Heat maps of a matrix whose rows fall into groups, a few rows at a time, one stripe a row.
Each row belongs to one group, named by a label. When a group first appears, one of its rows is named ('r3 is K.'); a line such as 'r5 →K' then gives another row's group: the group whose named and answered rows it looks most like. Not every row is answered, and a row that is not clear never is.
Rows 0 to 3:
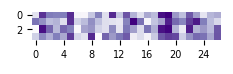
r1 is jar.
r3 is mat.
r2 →mat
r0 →mat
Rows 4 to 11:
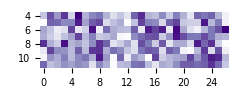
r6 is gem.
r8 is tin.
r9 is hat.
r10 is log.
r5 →hat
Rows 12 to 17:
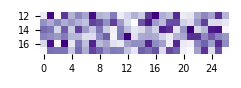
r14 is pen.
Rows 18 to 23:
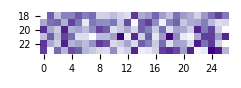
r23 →pen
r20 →tin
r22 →tin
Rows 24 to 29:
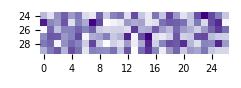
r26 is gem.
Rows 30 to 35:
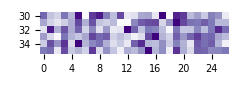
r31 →jar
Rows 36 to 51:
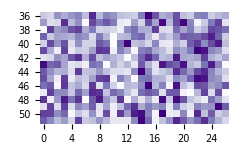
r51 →jar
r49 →gem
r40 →log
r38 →gem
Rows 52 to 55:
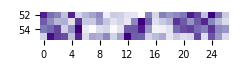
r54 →jar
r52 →pen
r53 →jar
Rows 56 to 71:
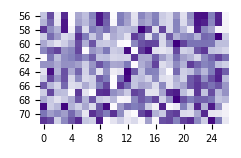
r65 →log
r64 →gem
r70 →hat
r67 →mat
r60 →jar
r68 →jar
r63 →log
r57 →log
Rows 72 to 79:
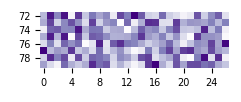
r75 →tin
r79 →log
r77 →pen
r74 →hat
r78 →hat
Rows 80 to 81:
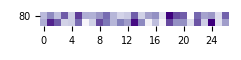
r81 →mat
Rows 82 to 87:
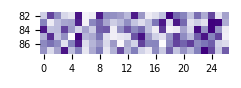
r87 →mat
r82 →mat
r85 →jar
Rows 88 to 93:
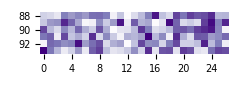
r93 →pen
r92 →hat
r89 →mat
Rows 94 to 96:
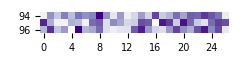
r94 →log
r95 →pen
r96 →jar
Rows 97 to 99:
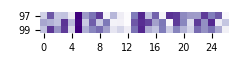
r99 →tin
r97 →jar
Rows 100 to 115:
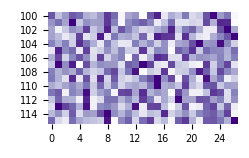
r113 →hat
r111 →mat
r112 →mat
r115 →mat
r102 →pen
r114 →log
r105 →mat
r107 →tin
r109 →tin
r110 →hat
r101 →tin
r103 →gem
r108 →log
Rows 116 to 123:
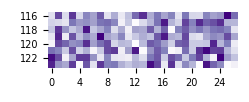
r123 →tin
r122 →pen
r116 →gem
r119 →gem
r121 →log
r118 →jar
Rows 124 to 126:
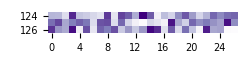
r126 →tin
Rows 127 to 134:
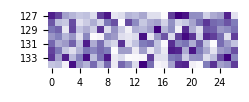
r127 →pen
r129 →gem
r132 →pen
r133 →pen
